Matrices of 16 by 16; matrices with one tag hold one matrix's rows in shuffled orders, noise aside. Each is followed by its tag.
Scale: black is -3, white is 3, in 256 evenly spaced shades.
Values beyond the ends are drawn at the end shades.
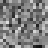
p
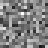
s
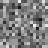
p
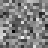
s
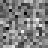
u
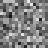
u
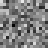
s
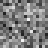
u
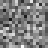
u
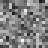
s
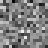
s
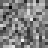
u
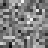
u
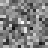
s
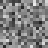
p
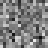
p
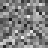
u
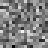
s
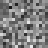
u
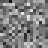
u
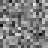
p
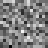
u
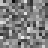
s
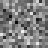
u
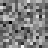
u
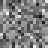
p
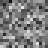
u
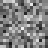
u
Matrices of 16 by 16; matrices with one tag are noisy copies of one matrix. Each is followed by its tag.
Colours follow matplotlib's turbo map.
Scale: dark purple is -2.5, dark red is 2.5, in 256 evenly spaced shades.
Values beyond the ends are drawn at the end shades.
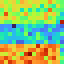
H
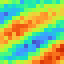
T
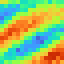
T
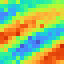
T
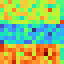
H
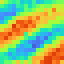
T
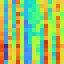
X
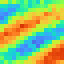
T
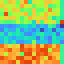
H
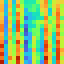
X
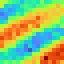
T
